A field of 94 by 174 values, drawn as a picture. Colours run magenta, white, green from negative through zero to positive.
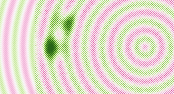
The left part is calmer, up to a seam about 20% of the way across. Two bumps rise from the field. Concentric rings centre on the middle right. On average the colour sits 50% of the way up the scale.
